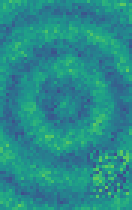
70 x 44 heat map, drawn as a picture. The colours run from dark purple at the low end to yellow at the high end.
Rings spread out from the centre. No overall slope runs across the table. The field is mottled with small blotches. The bottom right is the roughest part. In the bottom right lies a patch that is rougher than the rest.
